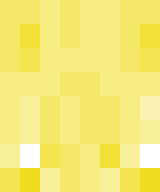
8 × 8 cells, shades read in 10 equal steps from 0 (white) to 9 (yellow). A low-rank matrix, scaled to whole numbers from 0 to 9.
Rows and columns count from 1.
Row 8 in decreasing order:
9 9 7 7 6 5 4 4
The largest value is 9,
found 2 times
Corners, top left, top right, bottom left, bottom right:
6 6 7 9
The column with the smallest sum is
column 8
